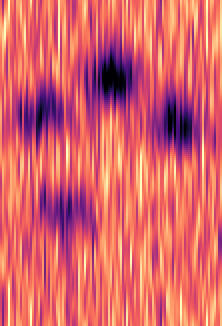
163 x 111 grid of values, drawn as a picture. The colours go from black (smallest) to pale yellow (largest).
Ninth with the lowest average: top middle. Dips: four. Histogram: skewed, a long tail of low values.
